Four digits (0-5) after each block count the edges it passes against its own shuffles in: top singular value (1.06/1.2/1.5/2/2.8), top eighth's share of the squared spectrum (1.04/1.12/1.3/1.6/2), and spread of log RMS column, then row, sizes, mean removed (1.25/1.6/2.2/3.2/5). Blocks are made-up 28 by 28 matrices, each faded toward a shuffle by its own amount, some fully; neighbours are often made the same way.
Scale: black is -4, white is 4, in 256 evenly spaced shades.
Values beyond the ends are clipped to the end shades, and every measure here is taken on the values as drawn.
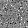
0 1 0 0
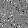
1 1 0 0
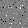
2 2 0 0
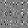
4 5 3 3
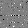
3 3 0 1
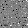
2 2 0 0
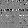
3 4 0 2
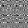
4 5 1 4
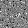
0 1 0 0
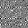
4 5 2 2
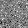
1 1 0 0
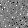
0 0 0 0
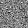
0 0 0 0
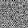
3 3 1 1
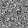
2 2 0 1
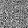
3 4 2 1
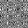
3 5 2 2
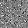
0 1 0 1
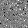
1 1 0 1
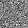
1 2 0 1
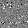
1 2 0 1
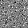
0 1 0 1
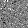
1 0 0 0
